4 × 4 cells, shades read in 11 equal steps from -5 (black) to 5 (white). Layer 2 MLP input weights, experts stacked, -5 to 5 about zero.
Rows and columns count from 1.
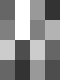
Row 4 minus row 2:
-1 -8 1 -4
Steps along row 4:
down up down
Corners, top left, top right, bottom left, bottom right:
-1 -3 -1 -2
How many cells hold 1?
2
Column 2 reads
5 5 -2 -3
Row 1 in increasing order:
-3 -1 1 5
